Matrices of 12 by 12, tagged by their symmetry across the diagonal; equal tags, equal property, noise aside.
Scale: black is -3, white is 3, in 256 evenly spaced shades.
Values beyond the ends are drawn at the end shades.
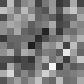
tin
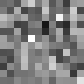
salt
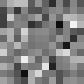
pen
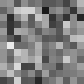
pen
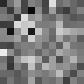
tin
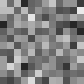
salt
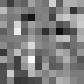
pen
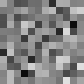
tin
